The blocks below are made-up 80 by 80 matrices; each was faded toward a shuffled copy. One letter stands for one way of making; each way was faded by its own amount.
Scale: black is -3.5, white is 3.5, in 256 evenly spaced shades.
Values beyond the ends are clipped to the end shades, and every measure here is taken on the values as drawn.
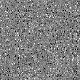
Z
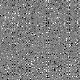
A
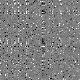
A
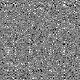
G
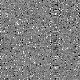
Z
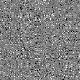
G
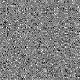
G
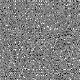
G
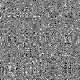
G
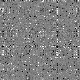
A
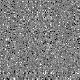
Z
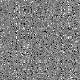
Z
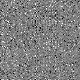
Z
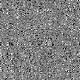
G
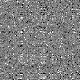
G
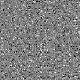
G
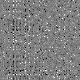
A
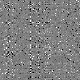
A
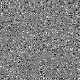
G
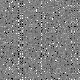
A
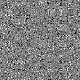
Z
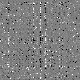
A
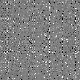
A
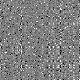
A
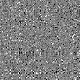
G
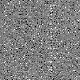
Z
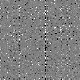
A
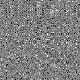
G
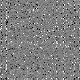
A
